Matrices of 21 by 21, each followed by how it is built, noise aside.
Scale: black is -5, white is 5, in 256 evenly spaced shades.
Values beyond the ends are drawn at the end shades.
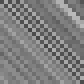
Toeplitz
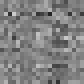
low rank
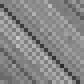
Toeplitz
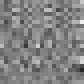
low rank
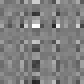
low rank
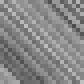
Toeplitz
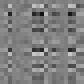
low rank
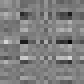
low rank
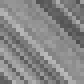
Toeplitz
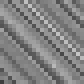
Toeplitz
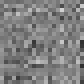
low rank
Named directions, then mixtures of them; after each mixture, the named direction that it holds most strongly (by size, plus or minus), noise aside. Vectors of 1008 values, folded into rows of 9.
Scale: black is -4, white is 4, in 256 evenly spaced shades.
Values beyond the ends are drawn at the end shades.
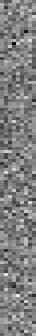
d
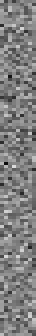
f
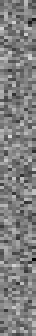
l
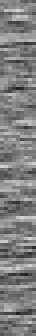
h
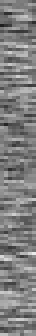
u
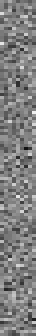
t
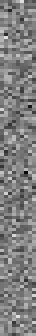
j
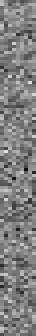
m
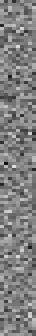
f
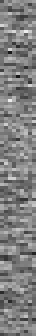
u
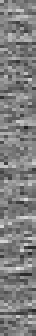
h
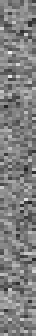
l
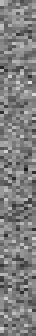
m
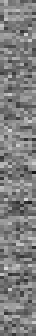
h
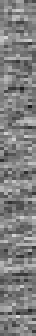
h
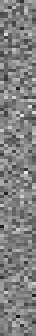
j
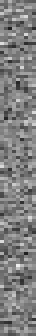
t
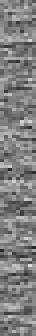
h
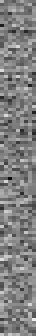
f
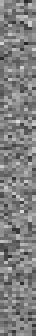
l
